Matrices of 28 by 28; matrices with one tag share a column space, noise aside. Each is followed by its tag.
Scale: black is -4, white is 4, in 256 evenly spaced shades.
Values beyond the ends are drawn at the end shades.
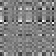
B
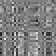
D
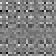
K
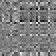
B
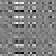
K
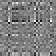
B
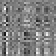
D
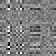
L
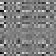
K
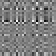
B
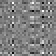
K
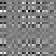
K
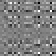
K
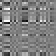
B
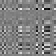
L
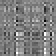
D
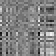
D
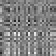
D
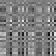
D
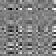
L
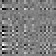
L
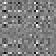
K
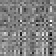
D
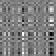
D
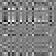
B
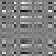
K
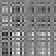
D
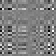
L
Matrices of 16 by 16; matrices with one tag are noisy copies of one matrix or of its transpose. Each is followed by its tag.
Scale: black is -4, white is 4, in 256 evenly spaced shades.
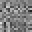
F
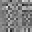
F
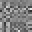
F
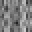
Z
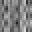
Z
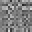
F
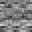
Z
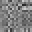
F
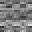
Z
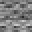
Z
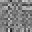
F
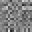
F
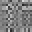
F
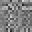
F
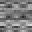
Z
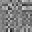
F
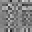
F
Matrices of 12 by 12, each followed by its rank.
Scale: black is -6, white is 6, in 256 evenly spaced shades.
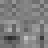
two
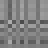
one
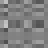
one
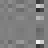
one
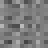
two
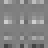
one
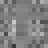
two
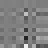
one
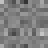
two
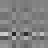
one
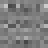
two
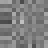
two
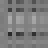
one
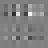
one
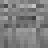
two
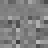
two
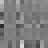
two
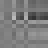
one
